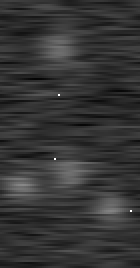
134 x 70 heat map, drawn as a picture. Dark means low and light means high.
Histogram: skewed, a long tail of high values. Lone odd cells: 3, each higher than its neighbours. Mirror symmetry: none. Average level on the scale: 20%. Bumps: four.
